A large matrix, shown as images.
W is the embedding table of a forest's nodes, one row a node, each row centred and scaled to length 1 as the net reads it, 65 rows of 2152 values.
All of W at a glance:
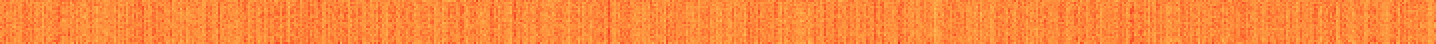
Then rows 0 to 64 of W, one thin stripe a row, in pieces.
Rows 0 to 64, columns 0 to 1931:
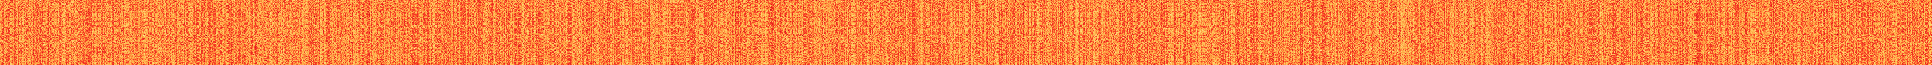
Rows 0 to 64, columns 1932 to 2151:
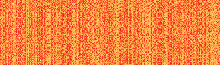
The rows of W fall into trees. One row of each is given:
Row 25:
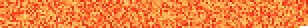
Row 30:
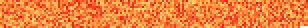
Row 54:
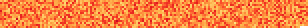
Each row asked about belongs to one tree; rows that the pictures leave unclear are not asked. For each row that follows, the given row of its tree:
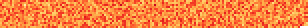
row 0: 25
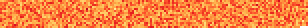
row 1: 54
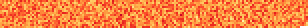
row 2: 25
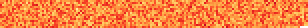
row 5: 25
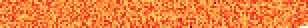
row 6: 25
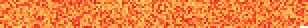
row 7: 30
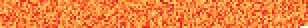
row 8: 25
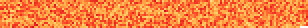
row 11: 54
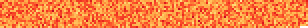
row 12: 25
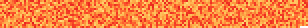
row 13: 30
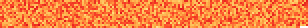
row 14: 30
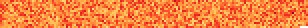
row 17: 54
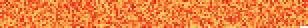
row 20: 30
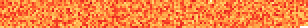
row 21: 25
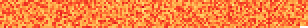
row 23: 30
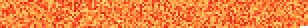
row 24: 30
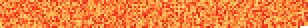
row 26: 25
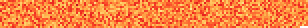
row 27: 54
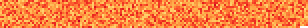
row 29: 30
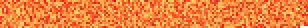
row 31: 30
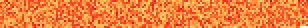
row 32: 30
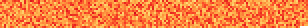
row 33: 30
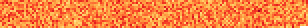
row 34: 25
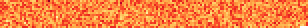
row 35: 54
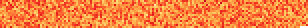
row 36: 30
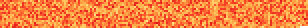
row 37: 54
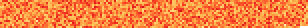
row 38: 30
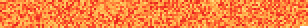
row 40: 54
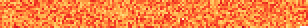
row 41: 54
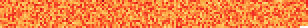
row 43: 25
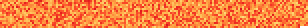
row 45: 30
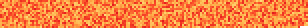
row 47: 25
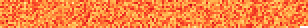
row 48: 25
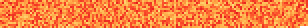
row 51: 25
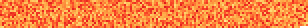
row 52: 25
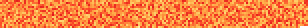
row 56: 30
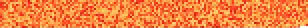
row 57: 54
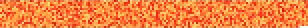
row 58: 30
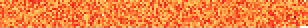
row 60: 30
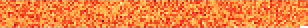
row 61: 54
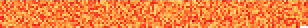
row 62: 30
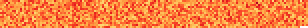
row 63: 30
